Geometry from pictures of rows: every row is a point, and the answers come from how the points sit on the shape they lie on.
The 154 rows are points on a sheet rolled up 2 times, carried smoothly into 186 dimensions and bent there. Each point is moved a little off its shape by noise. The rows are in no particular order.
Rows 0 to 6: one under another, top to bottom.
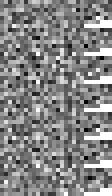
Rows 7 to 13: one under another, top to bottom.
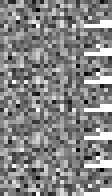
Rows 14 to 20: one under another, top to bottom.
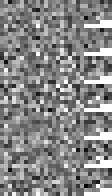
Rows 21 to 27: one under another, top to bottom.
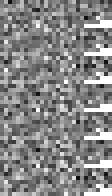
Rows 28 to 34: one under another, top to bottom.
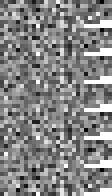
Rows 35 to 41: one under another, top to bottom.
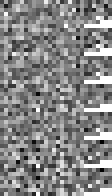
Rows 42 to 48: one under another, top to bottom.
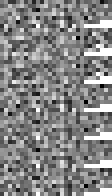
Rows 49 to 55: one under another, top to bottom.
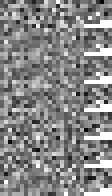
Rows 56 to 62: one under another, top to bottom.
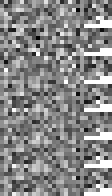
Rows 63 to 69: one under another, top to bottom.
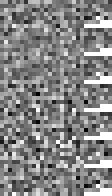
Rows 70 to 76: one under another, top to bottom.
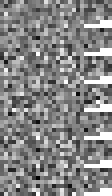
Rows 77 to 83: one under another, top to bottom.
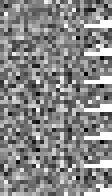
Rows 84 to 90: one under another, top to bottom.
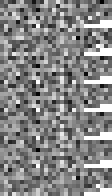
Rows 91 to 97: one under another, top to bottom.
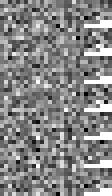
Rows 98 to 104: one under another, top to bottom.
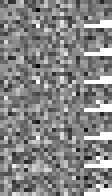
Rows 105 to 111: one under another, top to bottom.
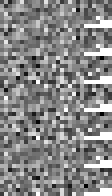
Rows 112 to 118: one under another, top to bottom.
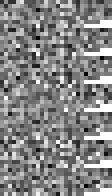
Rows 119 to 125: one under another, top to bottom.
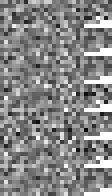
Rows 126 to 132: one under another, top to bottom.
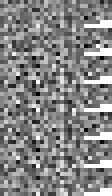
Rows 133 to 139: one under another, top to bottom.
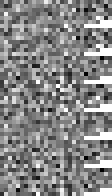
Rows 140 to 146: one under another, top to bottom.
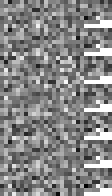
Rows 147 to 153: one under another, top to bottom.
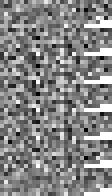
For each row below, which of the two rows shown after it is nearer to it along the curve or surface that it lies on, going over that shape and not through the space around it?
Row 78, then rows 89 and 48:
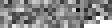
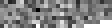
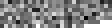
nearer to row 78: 48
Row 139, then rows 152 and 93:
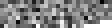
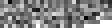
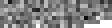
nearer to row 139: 152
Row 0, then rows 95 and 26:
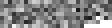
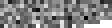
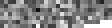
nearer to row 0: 95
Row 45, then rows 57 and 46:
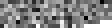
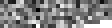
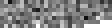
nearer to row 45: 57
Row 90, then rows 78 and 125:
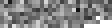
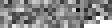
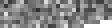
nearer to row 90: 125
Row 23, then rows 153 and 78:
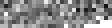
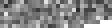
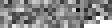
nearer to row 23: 78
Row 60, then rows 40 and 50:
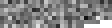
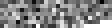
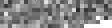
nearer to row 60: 50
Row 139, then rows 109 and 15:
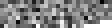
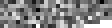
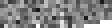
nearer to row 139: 109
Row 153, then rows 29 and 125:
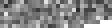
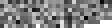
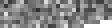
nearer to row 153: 125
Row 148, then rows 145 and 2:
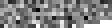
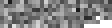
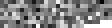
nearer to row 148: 2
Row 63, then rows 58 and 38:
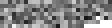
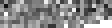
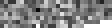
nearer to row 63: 58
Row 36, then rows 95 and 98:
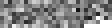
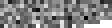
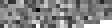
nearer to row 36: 95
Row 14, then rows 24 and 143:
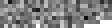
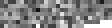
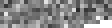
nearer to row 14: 24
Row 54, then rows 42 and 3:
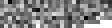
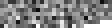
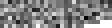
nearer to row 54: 3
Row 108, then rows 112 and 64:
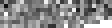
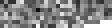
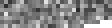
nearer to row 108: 112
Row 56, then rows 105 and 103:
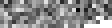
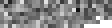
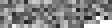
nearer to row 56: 103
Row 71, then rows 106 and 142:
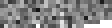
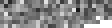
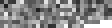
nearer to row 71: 142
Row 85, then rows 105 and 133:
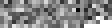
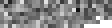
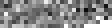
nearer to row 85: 133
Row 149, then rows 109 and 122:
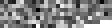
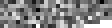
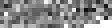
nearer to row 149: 109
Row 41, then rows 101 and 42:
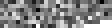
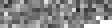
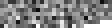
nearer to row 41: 42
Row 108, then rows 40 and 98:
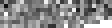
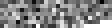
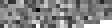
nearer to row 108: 98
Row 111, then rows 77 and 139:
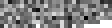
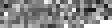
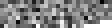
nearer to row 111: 139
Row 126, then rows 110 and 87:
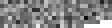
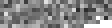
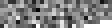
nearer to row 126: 110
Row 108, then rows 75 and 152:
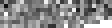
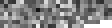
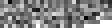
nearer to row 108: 75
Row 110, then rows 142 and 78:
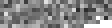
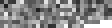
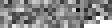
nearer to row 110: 142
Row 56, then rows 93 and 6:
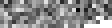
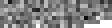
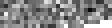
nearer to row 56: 6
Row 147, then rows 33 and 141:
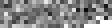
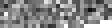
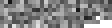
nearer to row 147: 33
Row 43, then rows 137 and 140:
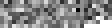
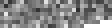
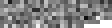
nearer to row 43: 140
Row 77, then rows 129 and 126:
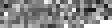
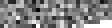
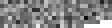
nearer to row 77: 126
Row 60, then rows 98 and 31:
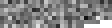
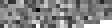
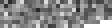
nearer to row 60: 98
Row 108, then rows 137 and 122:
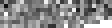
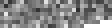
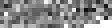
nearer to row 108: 122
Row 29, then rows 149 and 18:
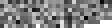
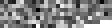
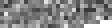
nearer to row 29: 149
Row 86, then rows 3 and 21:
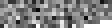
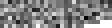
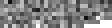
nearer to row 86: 3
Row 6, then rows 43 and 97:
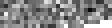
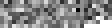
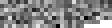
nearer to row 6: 43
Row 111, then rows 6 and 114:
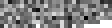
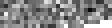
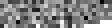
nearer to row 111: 114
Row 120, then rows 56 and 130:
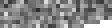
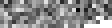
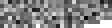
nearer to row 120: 56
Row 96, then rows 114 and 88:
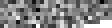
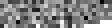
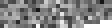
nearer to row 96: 114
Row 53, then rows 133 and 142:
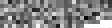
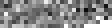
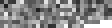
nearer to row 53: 133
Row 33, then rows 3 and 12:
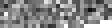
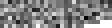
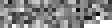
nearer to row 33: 12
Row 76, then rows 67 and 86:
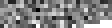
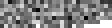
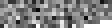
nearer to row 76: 86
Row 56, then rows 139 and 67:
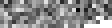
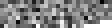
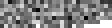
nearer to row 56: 67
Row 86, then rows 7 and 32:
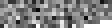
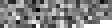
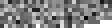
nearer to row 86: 7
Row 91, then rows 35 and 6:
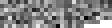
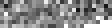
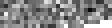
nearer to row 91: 35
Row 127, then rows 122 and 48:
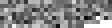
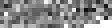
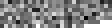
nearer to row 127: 48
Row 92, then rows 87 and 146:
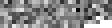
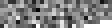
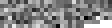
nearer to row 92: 146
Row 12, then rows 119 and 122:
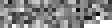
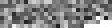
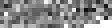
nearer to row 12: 119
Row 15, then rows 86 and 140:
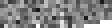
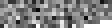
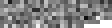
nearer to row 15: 140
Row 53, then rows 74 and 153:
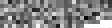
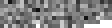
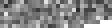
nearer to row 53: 74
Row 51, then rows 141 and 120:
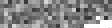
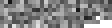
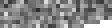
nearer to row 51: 141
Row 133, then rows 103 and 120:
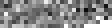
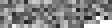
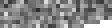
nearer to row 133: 103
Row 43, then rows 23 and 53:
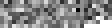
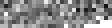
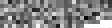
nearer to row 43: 23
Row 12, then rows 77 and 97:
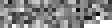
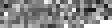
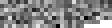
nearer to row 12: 97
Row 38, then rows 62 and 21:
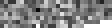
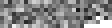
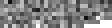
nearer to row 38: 21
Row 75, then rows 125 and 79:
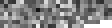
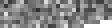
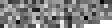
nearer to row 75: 125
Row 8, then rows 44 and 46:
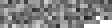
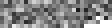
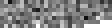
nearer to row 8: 46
